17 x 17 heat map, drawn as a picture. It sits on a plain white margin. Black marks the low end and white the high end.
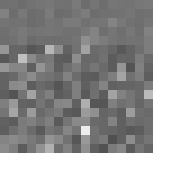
Histogram: skewed, a long tail of high values. Mirror symmetry: none. Seam: horizontal, 30% of the way down, the top part calmer. Calmest part: top right. Slope: none.
